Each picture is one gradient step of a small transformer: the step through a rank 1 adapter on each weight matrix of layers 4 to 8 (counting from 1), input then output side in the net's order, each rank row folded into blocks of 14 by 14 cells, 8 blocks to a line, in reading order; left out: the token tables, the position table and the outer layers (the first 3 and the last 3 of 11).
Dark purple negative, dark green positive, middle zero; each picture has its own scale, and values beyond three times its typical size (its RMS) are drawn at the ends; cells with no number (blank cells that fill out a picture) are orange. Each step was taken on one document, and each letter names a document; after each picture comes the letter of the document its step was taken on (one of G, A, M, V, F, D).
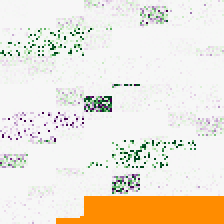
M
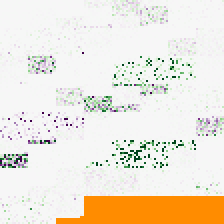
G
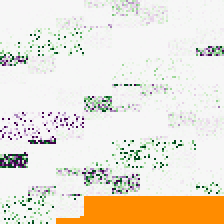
G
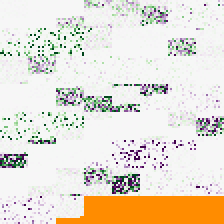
M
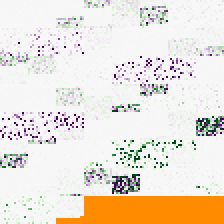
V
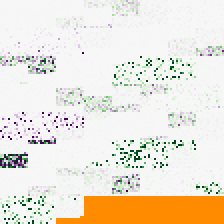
G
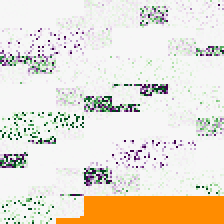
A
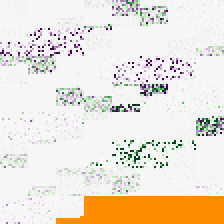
V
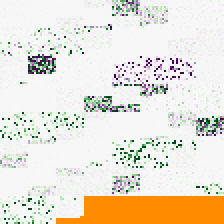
V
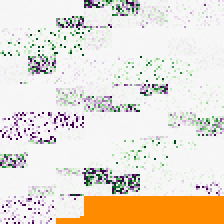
A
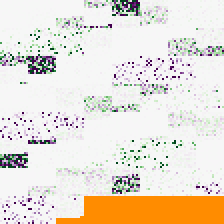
G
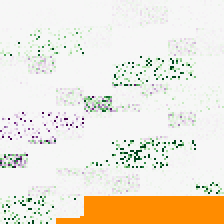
G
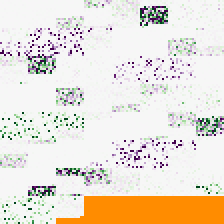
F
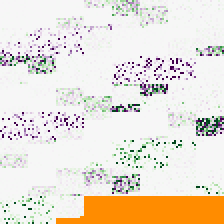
V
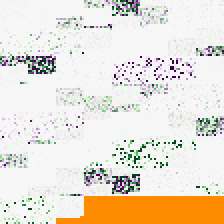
V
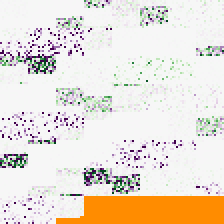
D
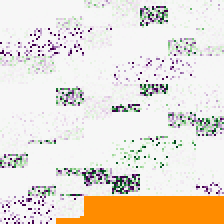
D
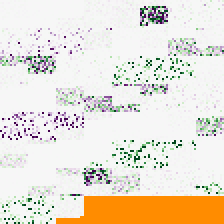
M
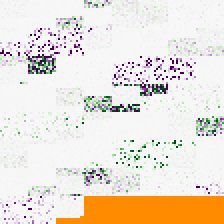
V
